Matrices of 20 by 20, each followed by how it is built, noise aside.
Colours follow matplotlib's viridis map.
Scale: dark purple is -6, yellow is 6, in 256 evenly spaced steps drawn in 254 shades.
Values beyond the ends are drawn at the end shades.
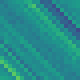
Toeplitz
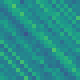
Toeplitz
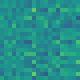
low rank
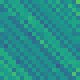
Toeplitz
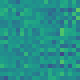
low rank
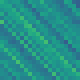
Toeplitz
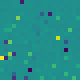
sparse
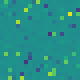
sparse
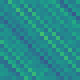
Toeplitz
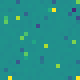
sparse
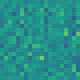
low rank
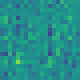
low rank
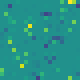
sparse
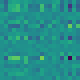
low rank
